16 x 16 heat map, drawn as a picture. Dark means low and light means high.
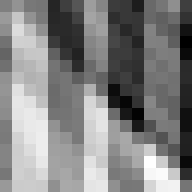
Roughest part: bottom right. Stripes: upright, repeating 3 times. Slope: up to the bottom left.
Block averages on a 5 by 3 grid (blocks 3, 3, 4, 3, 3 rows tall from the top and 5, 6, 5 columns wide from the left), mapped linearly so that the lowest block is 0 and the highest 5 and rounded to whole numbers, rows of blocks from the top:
2 0 0 / 3 0 0 / 4 1 0 / 5 4 1 / 5 4 4
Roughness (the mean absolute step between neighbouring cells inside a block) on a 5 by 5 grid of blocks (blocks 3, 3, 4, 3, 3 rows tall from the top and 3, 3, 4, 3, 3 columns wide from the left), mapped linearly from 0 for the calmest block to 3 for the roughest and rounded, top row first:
1 0 1 0 1
0 1 1 0 1
0 0 2 1 0
0 0 1 2 1
0 0 1 1 3
